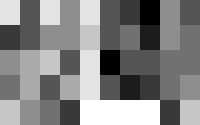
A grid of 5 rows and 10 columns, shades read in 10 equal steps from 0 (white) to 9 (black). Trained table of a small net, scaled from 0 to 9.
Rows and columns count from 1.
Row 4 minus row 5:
3 -1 1 -4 1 6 8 7 -2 2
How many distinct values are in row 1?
5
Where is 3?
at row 3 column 2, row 4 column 2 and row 4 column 4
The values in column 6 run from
0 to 9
